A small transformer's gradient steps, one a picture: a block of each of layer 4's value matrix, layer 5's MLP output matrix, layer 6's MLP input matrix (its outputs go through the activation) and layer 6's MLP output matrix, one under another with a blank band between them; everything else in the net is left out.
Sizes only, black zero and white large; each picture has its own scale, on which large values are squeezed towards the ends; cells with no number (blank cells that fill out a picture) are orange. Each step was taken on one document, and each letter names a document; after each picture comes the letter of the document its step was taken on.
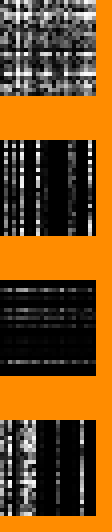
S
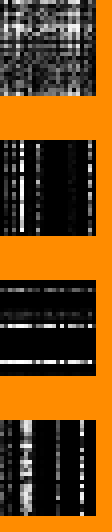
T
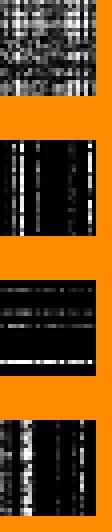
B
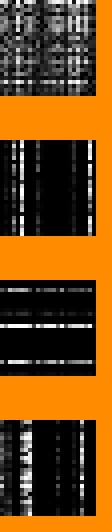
B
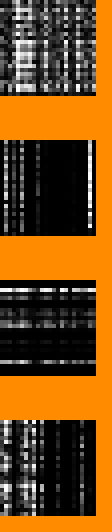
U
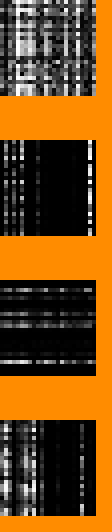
U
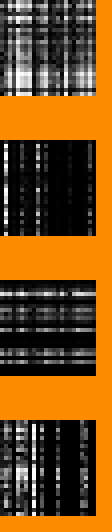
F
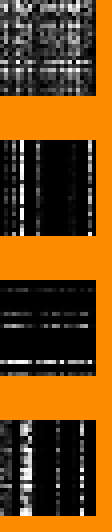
T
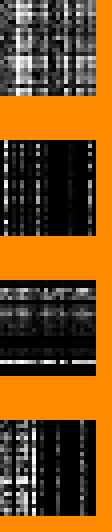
F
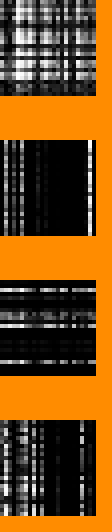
U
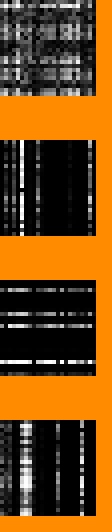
T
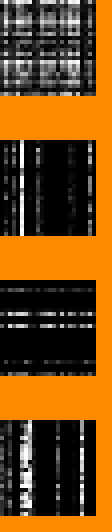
T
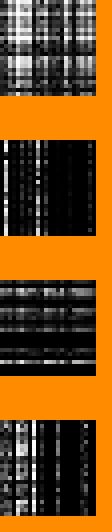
F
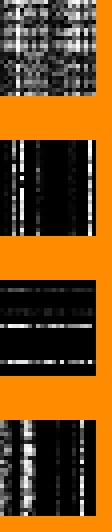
B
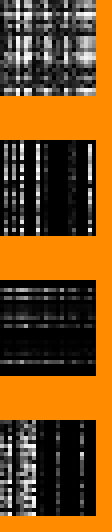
S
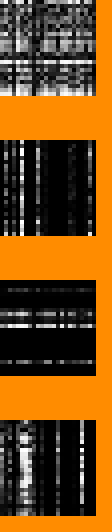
T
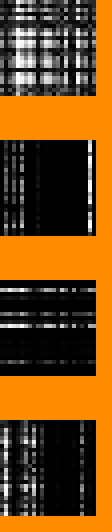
U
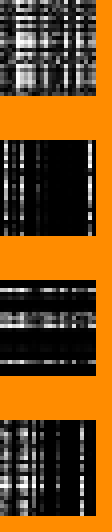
U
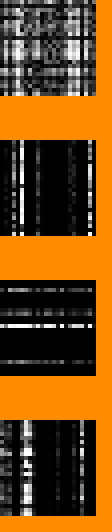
B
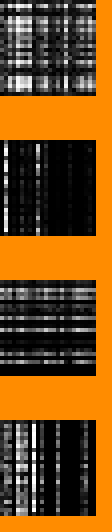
F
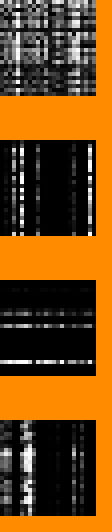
B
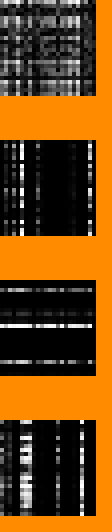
T
